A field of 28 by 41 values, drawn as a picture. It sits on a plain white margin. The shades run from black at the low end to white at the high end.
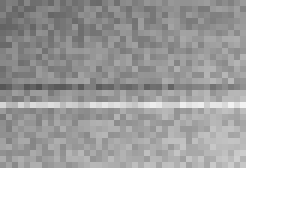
The ninth with the lowest average is the top left. Values rise toward the bottom right. Rows 15 and 18 stand out from the rest.
